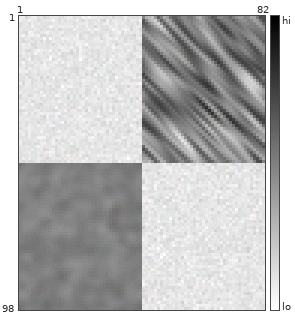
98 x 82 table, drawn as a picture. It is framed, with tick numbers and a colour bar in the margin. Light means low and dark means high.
It is made of 2 by 2 panels. Panel 1,1: very low, fine-grained, faint in contrast. Panel 1,2: middling, slanting down to the right, strong in contrast. Panel 2,1: middling, blotchy, faint in contrast. Panel 2,2: very low, fine-grained, faint in contrast.
